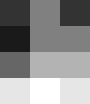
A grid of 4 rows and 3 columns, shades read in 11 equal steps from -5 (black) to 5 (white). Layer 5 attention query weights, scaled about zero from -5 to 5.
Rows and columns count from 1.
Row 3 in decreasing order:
2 2 -1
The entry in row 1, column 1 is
-3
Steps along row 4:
up down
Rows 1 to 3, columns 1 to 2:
-3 0 / -4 0 / -1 2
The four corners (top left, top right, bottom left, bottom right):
-3 -3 4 4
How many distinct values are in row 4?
2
